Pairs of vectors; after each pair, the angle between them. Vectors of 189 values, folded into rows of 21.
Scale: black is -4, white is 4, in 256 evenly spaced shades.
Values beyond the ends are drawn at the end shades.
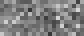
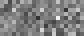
partly aligned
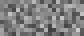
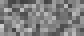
orthogonal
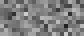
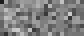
partly opposed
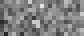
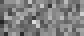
nearly parallel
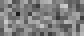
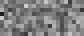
orthogonal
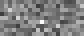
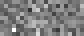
partly aligned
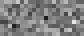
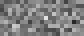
nearly opposite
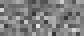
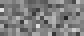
nearly parallel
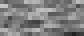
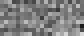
partly opposed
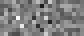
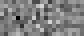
nearly opposite
